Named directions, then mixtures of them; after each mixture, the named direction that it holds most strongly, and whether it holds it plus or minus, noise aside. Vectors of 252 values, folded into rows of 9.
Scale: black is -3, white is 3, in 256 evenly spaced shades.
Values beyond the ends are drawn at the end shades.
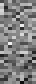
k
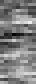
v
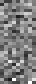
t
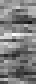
v, minus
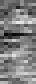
v, plus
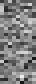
k, plus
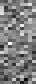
k, plus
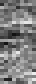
v, plus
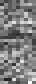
t, plus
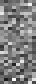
t, plus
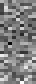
k, minus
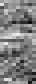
v, minus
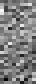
k, plus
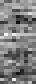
v, minus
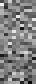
k, plus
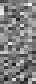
k, plus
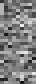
k, plus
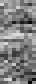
v, minus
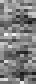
v, minus
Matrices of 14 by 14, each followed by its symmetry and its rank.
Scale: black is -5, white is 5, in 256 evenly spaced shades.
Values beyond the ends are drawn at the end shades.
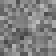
antisymmetric, full rank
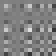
symmetric, rank one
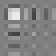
symmetric, rank one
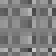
neither, rank one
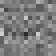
neither, rank three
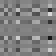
neither, rank one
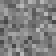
antisymmetric, full rank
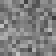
antisymmetric, full rank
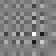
symmetric, rank one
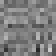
neither, rank three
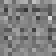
neither, rank three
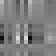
neither, rank one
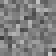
antisymmetric, full rank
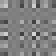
symmetric, rank one
